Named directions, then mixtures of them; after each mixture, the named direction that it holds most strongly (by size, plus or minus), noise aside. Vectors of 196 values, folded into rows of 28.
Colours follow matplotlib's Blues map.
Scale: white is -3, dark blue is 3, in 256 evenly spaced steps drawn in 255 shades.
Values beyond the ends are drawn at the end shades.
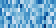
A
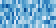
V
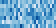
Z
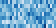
Z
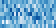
Z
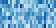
A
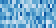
Z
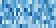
V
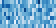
V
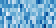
A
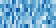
V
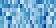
A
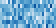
Z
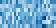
V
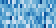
A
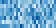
Z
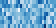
A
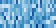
V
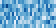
V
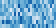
Z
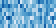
A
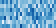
Z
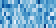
A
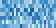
Z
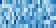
V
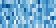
V
